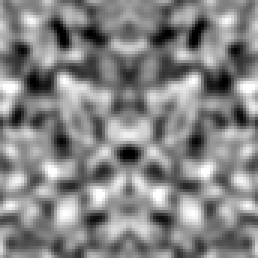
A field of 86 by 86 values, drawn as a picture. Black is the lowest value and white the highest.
No row or column stands out. There is no seam. There is no overall slope. The histogram is bell-shaped. On average the colour sits 50% of the way up the scale. The left and right halves mirror each other.
